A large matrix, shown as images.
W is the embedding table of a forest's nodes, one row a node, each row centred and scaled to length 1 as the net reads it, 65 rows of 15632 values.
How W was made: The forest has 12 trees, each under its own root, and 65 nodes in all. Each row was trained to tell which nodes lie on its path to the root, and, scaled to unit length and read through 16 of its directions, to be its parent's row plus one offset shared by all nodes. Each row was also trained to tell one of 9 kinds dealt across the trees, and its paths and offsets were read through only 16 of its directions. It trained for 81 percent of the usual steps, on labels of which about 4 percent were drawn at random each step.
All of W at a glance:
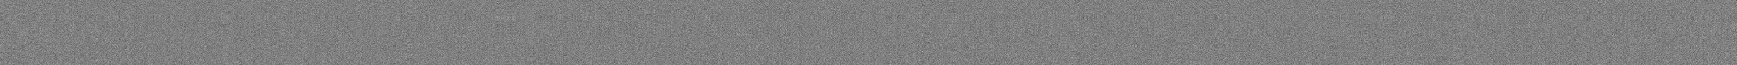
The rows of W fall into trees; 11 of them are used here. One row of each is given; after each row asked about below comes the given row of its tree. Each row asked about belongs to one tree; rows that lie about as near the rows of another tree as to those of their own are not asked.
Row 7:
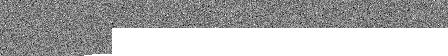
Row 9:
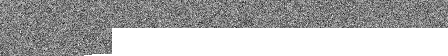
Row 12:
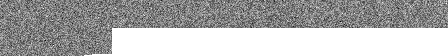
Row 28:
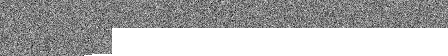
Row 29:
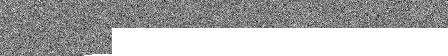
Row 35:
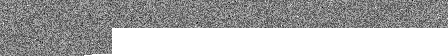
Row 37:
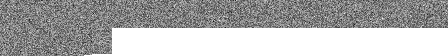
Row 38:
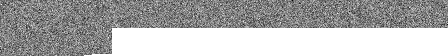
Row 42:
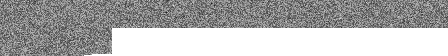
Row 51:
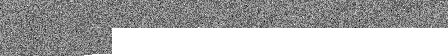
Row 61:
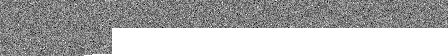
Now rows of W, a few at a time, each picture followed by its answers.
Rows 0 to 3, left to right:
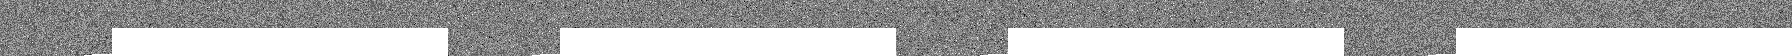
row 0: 35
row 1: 61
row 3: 37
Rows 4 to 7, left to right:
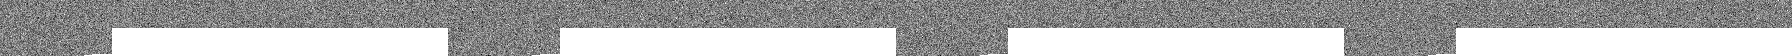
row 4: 12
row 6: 29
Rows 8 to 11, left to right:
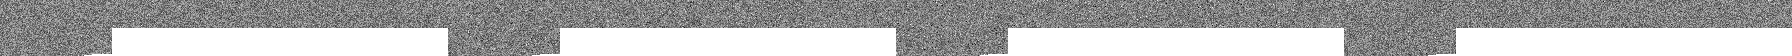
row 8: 29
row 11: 12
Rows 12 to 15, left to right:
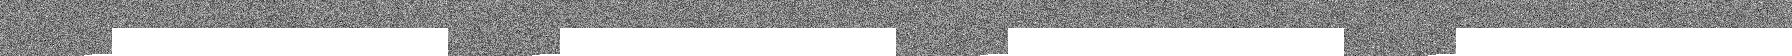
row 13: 51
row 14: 42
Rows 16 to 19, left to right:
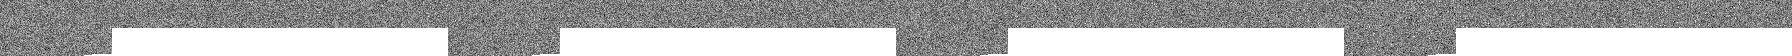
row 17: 28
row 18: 28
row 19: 42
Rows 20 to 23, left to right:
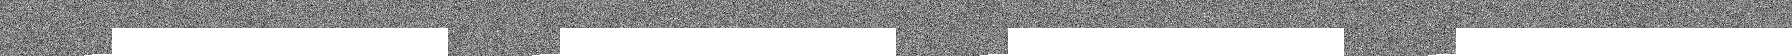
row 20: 51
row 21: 28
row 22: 29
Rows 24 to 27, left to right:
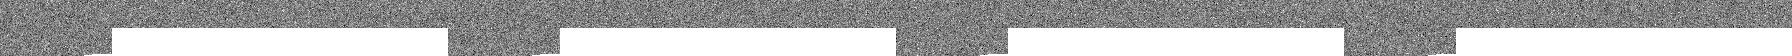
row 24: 29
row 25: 7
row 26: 29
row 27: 61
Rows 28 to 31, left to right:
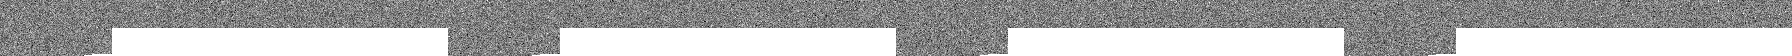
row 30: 29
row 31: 51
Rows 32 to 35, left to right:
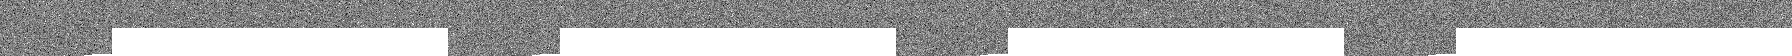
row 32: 38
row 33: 29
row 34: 35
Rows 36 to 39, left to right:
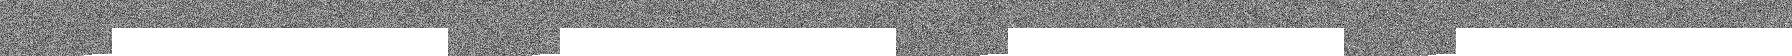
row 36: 9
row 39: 28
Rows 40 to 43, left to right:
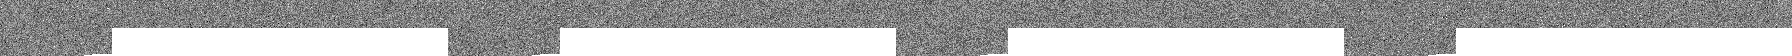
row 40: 61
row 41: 28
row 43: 35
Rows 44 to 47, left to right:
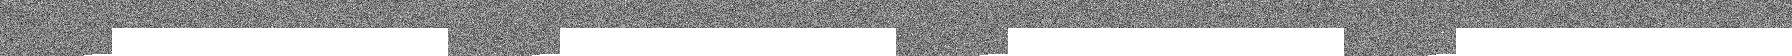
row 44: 37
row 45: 28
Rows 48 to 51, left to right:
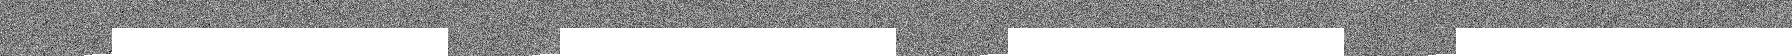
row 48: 7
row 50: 28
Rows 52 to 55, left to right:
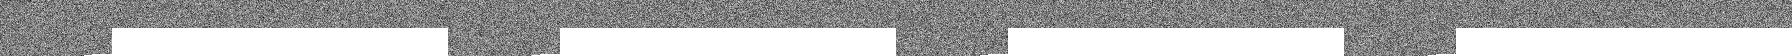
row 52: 7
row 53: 61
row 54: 35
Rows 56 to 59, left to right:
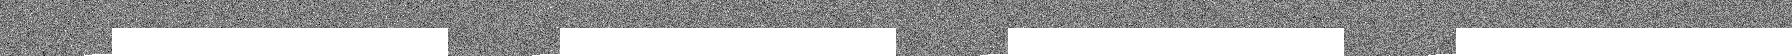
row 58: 42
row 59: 35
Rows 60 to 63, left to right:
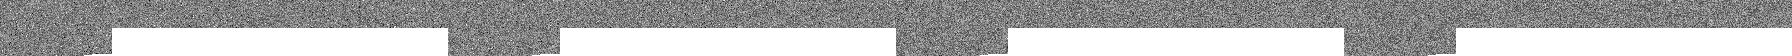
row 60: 38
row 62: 9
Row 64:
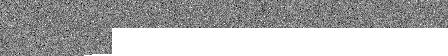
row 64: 61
